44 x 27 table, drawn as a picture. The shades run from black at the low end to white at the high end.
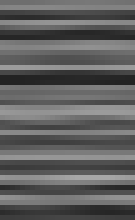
Overall the values sit about 40% of the way up the scale. Horizontal stripes repeat 10 times down the table. The grain runs across in streaks. There is no overall slope.
